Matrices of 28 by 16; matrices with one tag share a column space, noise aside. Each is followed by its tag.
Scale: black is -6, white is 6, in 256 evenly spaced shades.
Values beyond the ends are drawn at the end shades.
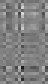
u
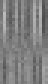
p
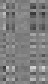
u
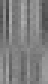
p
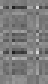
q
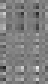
u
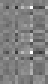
q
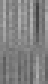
p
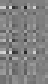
q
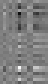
u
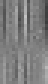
p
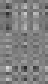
u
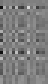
q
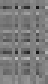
q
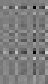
q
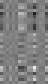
u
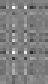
q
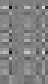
q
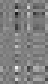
u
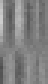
p
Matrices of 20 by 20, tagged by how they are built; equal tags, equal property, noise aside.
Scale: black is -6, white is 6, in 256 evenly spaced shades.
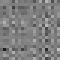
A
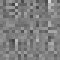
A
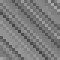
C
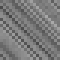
C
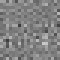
A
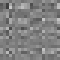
A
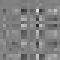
A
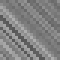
C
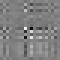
A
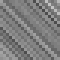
C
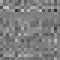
A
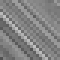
C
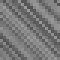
C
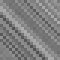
C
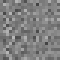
A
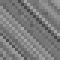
C
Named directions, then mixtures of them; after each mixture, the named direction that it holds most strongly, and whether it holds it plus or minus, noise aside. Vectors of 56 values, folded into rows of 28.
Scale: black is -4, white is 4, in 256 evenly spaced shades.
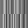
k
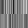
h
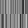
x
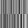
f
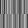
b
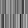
x, plus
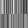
h, minus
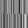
f, plus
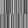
h, minus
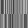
h, plus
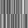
x, minus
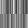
h, minus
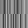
k, minus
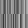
k, minus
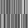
x, minus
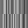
k, plus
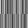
b, minus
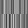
k, plus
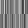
b, minus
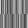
b, minus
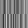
k, minus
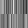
h, minus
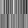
h, minus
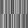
k, plus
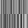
f, plus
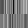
h, plus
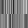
h, plus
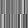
x, minus
